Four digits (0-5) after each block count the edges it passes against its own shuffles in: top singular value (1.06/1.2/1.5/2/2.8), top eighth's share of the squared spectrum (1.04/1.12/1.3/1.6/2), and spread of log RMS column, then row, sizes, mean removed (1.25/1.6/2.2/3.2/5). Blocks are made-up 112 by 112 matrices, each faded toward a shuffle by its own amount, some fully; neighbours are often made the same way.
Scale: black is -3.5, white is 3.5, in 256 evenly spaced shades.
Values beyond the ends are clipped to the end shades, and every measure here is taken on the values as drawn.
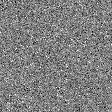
0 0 0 0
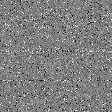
1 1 0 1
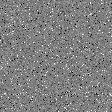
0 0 0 0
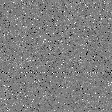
2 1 0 1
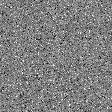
1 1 0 0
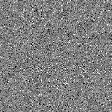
4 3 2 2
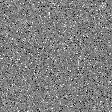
0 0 0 0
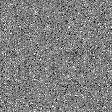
3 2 0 1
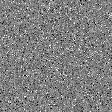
3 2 0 0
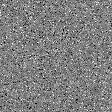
1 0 0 0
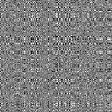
5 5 4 4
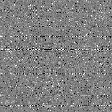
4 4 1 3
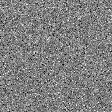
2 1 0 0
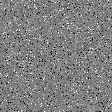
2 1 0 0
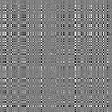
5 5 5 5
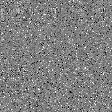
3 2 0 1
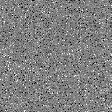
4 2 1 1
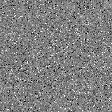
3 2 0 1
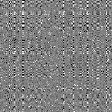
5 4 4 3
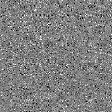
4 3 2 2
